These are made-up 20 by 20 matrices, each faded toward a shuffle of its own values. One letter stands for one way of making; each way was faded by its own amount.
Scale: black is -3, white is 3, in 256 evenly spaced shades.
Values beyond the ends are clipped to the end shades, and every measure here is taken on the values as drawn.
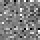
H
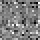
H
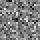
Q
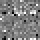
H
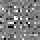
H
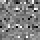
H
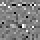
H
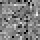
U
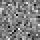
Q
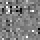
H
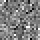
U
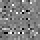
H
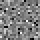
U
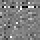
H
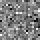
Q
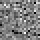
U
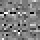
H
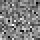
Q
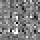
H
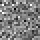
Q
